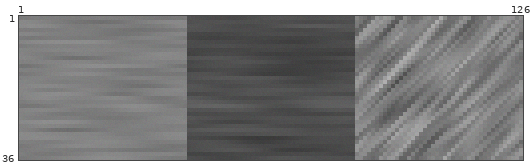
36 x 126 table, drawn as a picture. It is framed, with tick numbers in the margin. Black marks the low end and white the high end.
The table splits into one row of 3 panels. Panel 1,1: middling, streaked across, faint in contrast. Panel 1,2: low, streaked across, faint in contrast. Panel 1,3: middling, slanting up to the right.
